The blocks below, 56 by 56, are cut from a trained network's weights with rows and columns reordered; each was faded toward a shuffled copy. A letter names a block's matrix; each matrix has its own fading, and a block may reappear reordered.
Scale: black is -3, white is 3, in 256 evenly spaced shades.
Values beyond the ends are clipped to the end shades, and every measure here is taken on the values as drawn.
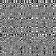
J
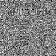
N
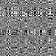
J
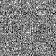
N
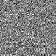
N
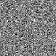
N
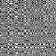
J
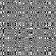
J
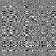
J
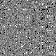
N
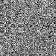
N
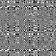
J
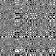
J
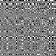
J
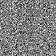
N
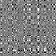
J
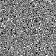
N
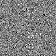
N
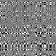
J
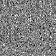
N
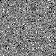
N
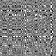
J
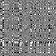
J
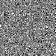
N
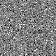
N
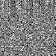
N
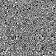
N
